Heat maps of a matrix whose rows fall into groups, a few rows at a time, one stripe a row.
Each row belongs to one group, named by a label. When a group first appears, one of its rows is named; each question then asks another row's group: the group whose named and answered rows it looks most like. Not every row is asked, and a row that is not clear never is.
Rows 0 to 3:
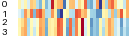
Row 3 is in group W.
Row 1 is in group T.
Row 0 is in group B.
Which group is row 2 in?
W
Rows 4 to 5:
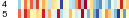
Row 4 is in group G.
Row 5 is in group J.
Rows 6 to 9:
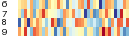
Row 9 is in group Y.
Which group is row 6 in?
W
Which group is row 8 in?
T
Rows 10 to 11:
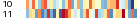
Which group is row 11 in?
W
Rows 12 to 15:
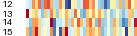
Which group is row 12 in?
T
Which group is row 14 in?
J
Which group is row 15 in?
J
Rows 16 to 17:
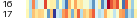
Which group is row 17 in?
B
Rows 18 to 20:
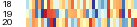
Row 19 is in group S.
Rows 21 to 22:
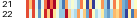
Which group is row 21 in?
S
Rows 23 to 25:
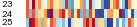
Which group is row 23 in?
J
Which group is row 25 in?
G
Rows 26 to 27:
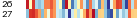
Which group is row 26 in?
S
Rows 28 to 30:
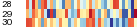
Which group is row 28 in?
Y
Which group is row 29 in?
B
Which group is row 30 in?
G
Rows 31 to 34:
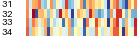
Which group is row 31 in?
J
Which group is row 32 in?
B
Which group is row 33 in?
Y
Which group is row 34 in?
Y
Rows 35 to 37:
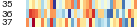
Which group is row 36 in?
G
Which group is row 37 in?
B
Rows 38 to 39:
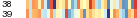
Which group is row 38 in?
B
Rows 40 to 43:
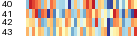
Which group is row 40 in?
G
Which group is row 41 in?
Y
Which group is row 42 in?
W
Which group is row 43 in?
B
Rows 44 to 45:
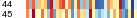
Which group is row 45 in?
B
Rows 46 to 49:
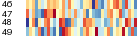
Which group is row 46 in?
W
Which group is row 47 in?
S
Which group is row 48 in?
T
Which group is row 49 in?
W
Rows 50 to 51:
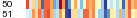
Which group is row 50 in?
T
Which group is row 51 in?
T
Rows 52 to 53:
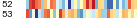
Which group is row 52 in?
G
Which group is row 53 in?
T
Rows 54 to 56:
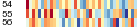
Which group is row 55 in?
S
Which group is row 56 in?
G
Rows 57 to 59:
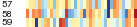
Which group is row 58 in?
J
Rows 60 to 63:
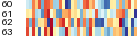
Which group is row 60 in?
T
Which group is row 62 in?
B
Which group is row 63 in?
S
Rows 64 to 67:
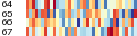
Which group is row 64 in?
S
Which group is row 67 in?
Y
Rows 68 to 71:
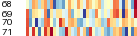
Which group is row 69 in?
Y
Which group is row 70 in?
T
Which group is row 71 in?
S
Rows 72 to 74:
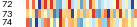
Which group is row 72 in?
S
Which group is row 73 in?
B
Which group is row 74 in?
T
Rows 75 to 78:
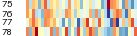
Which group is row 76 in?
S
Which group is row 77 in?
G
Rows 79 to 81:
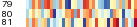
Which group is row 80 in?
W
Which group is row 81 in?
Y
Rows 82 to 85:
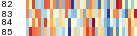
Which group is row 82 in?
S
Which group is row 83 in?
J
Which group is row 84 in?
G
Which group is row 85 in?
G
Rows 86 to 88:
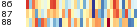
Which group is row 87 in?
W
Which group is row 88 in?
Y
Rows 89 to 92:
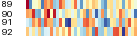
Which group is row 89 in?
T
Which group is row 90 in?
S
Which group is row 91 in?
T
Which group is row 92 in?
W
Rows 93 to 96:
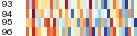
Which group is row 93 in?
J
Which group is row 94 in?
B
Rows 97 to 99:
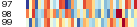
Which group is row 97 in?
T
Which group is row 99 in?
T
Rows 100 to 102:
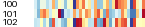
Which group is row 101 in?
J
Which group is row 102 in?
Y
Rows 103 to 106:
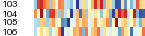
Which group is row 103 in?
G
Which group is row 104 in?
Y
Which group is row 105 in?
Y
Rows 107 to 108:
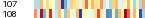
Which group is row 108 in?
B
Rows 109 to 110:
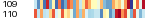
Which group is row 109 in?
B
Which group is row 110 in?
Y
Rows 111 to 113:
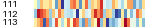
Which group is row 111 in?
B
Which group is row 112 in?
G
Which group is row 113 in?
W
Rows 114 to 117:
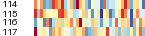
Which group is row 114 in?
S
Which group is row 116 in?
W
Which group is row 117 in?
G
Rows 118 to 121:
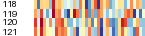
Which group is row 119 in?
S
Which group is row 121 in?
J
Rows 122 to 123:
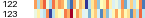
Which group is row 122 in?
G
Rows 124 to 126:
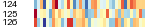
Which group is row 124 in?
T
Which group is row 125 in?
G
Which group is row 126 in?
T
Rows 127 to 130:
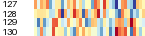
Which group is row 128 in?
W
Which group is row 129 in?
T
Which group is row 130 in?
Y
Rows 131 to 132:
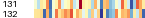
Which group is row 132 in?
W
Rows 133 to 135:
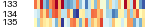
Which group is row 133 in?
S
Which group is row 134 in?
T
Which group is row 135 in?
B
